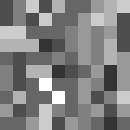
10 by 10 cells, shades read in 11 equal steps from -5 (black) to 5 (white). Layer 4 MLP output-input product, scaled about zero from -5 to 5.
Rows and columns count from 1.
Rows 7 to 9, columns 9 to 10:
-3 1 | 0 3 | -2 1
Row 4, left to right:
2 2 2 -3 -2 0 1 0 2 -2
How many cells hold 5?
2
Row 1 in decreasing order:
3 3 2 2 1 0 -1 -1 -2 -2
